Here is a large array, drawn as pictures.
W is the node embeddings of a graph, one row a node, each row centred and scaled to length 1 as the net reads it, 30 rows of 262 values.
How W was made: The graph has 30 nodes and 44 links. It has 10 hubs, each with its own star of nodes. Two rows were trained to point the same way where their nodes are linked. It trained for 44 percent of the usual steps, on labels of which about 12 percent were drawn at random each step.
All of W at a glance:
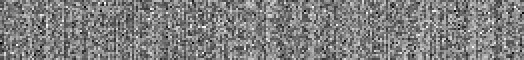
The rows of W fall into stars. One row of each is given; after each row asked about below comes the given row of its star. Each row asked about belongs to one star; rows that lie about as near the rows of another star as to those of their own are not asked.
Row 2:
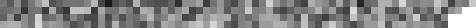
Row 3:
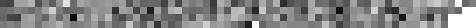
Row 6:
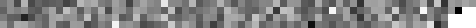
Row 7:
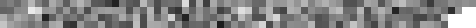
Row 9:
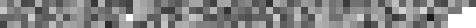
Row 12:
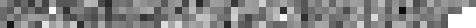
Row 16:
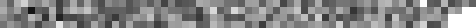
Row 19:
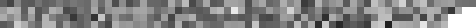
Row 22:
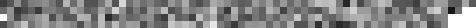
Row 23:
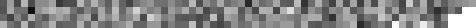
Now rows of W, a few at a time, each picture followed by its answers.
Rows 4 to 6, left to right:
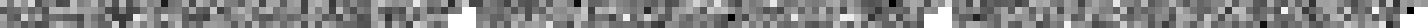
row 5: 12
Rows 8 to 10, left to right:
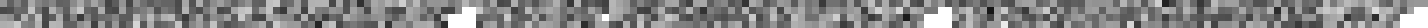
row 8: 7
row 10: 19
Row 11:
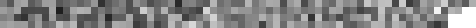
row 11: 16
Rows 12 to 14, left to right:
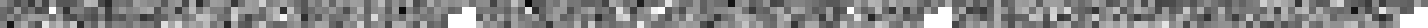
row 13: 2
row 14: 22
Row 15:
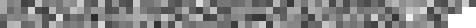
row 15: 9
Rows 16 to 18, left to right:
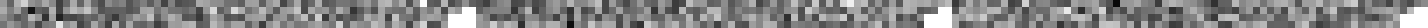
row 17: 6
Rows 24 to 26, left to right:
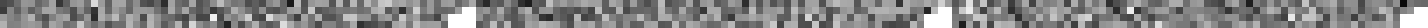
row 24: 23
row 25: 6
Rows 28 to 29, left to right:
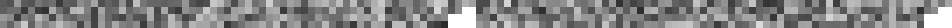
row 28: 12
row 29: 3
